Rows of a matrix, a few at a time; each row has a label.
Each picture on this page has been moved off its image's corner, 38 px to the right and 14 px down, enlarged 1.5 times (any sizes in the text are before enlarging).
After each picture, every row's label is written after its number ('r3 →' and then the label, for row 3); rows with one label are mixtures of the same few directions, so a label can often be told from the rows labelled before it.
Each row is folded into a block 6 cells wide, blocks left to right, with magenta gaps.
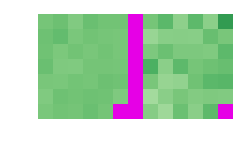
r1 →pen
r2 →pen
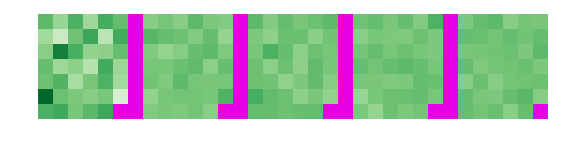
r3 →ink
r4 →ink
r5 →ink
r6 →pen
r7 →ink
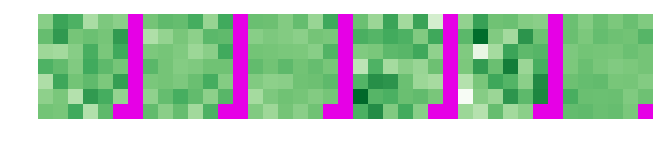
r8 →ink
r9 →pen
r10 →pen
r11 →pen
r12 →ink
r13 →pen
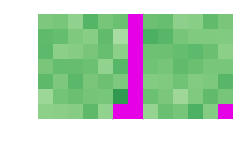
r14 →ink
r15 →pen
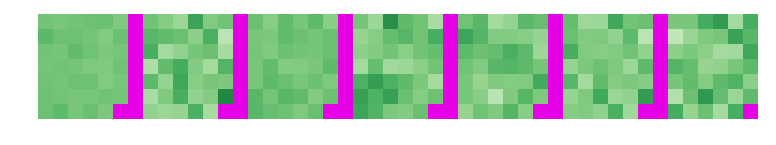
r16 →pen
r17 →ink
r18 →pen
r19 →pen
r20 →pen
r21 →ink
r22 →pen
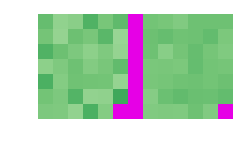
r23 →ink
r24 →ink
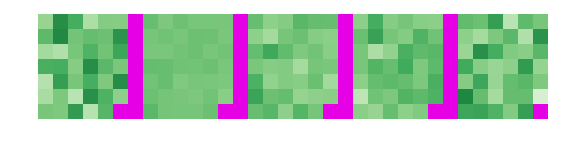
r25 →ink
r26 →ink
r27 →ink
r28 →ink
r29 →ink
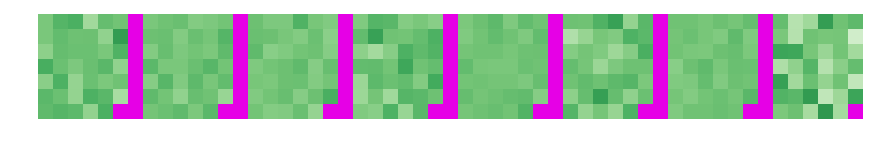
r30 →ink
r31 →ink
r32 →ink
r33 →ink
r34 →ink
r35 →pen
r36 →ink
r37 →ink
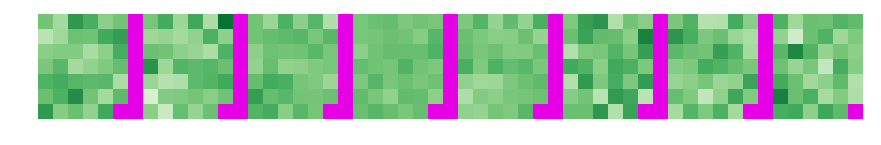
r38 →pen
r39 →pen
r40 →pen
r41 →ink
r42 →pen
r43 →ink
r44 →pen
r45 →ink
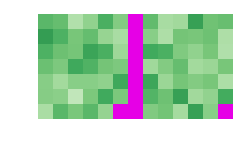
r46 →pen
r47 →ink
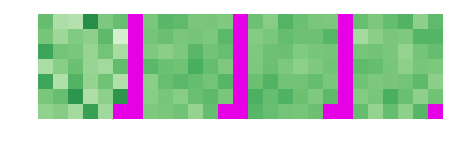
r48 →ink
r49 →ink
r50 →pen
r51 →pen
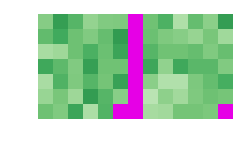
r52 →ink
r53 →pen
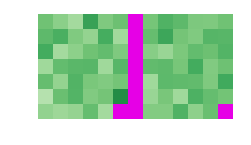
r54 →ink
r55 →ink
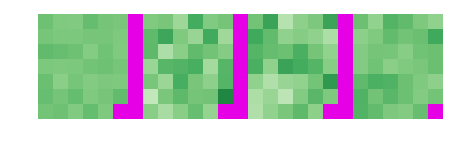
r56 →ink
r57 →ink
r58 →pen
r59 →pen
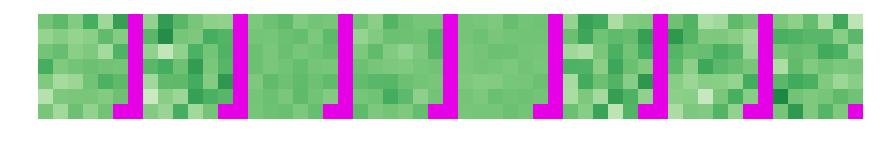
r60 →pen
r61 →ink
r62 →ink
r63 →pen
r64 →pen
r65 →ink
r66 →pen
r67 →pen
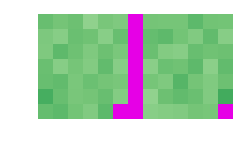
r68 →ink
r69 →ink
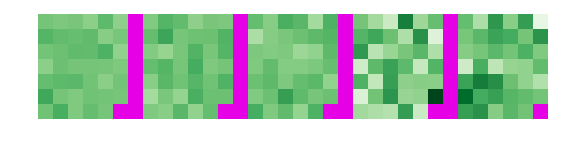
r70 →pen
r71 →ink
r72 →pen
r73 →ink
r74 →pen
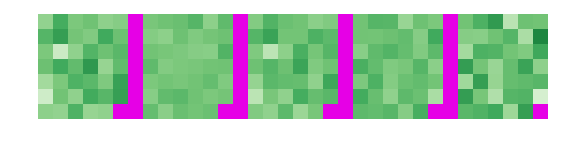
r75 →ink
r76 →pen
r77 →ink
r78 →ink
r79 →ink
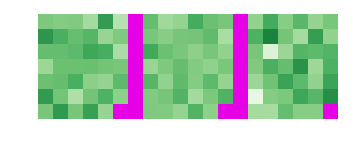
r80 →pen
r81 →ink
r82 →ink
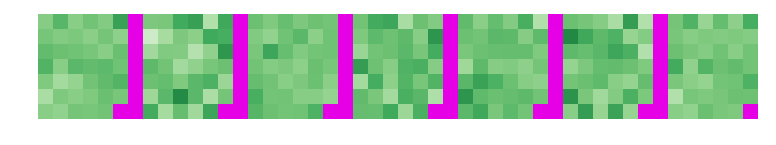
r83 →pen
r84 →pen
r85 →ink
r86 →ink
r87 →pen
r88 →pen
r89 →pen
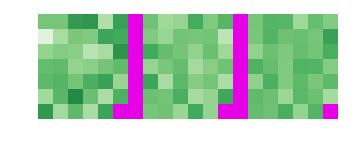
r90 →pen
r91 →ink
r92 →ink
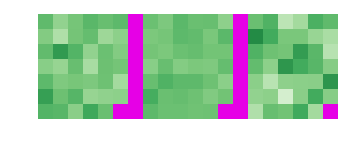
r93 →ink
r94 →pen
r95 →pen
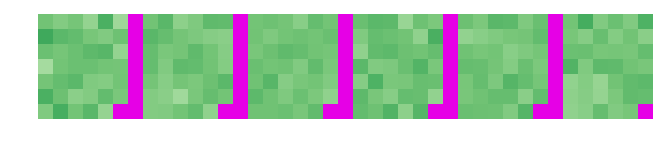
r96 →pen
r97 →pen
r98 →ink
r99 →ink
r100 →pen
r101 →pen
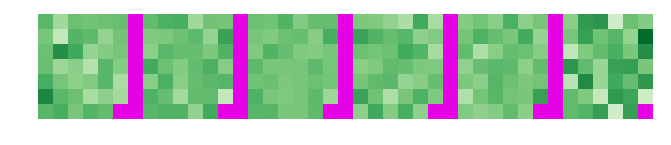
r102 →ink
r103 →ink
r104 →ink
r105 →pen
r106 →ink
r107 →ink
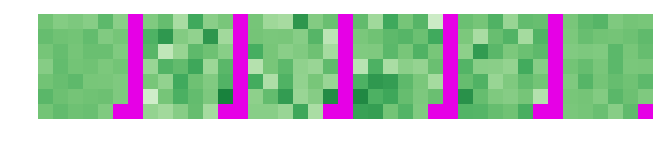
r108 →pen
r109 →ink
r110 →ink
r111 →pen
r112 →ink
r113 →ink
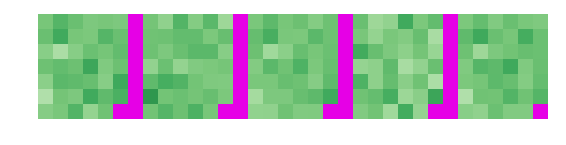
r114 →ink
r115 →pen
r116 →ink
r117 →ink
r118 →ink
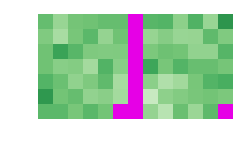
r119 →ink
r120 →pen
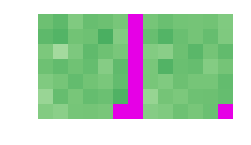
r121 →ink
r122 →ink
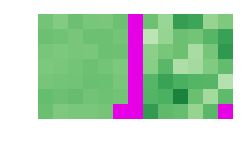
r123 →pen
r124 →pen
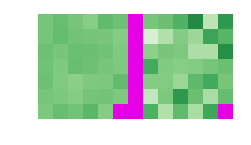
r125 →pen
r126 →pen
